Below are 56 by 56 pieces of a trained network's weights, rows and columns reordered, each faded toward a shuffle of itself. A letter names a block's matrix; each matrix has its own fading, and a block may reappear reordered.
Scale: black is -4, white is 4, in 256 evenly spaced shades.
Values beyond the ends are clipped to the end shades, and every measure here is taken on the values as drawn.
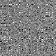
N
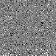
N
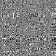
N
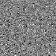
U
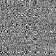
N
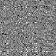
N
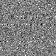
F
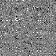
U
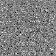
U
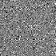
U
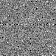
F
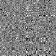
N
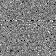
F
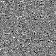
U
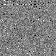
F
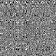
N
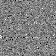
F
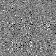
U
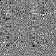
N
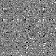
U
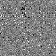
U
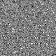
F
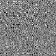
N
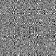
N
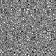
U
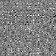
U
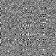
N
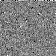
F
